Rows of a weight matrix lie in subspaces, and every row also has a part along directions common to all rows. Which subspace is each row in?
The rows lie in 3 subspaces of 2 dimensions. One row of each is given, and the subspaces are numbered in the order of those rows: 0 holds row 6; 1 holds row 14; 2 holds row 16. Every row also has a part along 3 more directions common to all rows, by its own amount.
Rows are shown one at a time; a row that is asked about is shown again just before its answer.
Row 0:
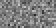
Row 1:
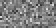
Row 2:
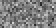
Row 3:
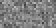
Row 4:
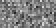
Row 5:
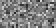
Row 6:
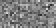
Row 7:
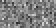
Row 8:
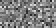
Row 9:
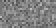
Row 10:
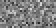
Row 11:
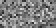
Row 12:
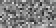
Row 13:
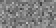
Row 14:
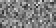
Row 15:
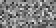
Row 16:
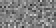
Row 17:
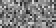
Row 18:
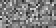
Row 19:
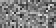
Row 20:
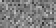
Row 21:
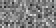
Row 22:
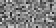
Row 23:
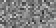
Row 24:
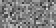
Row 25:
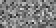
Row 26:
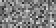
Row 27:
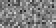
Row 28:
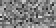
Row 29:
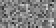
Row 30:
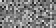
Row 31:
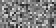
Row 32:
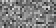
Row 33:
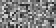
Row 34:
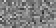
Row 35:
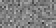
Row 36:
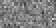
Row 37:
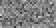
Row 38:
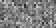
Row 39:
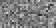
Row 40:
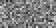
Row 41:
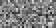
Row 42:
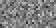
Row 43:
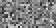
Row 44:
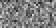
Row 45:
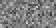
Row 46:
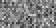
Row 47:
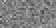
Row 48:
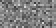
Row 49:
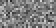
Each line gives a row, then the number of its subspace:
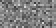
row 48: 2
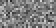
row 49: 0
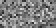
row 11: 1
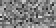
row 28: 1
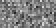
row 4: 2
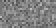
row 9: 1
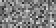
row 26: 0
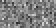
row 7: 2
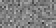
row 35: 2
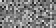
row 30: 2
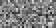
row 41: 0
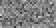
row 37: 1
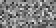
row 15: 1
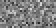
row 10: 1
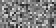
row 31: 0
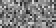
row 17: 2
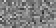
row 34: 1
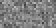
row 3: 2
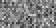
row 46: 2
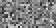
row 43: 0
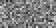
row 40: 0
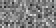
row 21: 2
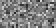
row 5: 0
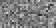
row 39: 0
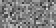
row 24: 0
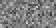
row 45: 1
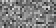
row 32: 0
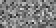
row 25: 1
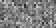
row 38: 2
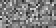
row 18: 1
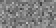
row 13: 1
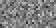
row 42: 1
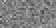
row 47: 1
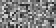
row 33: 0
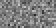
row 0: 2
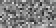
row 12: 1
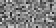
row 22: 0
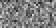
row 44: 1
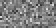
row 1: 1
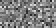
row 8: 2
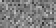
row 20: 2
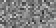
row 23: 1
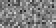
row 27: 2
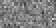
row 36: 2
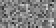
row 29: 0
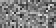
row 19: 0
